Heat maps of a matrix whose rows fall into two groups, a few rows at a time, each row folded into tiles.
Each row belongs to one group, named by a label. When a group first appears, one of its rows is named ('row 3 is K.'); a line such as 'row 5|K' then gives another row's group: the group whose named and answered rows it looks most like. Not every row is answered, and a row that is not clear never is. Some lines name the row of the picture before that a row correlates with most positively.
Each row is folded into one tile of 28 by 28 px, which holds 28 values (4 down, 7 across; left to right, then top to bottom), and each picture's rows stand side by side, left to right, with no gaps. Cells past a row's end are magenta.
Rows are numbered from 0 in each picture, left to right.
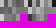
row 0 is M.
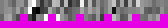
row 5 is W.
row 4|M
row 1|W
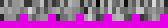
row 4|M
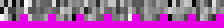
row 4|W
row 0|M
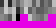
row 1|M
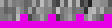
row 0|W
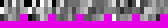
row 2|W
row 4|M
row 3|W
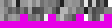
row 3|M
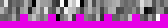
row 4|W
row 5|W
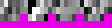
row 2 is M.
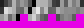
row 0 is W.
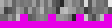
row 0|W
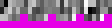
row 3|W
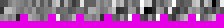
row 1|M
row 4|W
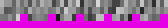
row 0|W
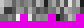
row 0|W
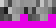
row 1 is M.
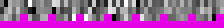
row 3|M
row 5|M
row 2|W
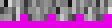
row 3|M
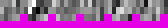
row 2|M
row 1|W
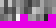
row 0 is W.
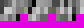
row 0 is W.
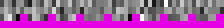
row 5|M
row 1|M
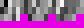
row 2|W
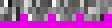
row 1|M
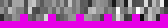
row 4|M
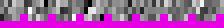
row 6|M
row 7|W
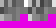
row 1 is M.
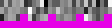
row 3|M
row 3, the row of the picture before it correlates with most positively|1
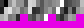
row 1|W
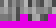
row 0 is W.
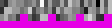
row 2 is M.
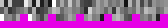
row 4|M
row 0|M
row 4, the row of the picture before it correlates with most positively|3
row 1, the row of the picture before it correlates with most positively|3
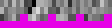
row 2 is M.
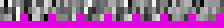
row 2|W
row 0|W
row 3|W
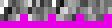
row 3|M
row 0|W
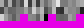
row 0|M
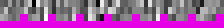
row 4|W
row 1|W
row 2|W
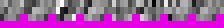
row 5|M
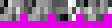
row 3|M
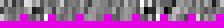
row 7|M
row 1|W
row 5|W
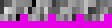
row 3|W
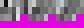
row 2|W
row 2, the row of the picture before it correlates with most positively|3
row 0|W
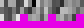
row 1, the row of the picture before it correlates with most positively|0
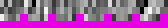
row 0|M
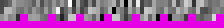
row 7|W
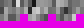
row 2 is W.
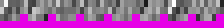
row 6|W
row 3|M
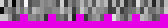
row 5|M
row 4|M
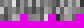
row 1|W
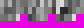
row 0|W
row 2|W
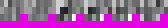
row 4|W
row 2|W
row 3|W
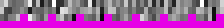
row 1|M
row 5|M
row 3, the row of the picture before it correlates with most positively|0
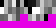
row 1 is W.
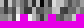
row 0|W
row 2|W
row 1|M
